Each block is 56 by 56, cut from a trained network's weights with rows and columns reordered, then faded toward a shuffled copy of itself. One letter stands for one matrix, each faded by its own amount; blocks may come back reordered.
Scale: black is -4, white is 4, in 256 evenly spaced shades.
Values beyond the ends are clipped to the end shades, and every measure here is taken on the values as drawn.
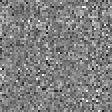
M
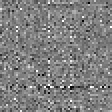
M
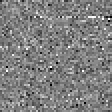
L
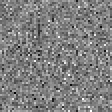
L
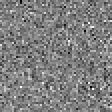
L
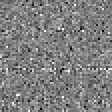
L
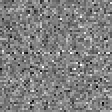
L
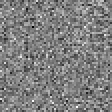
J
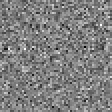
J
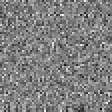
J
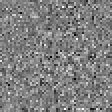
L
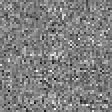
M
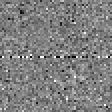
M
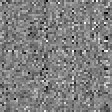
M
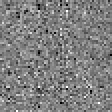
M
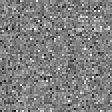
L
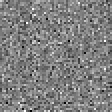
L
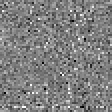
L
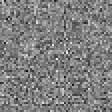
J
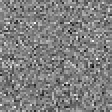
J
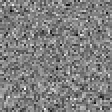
J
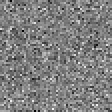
L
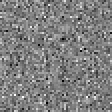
L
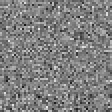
J
